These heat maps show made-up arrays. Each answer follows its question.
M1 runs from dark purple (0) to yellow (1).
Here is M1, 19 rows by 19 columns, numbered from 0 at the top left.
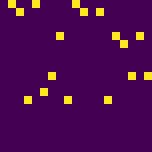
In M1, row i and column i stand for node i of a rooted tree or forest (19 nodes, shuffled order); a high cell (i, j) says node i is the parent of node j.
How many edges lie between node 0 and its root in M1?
0
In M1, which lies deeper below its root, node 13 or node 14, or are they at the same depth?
node 13
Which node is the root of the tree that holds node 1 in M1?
0
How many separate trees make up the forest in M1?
2
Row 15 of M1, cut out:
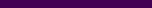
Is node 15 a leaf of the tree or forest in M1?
yes
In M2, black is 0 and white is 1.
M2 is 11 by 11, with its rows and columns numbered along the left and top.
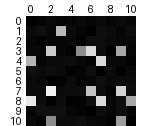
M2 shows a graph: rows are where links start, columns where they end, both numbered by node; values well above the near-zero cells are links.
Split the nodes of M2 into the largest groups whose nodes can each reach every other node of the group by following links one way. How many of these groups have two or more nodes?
0
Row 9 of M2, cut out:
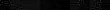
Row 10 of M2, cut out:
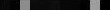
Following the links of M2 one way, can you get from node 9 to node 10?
no
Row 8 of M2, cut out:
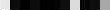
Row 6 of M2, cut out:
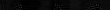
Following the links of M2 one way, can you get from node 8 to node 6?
yes
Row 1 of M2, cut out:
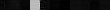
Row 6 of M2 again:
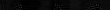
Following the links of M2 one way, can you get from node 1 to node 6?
yes
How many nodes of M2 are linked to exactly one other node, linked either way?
2
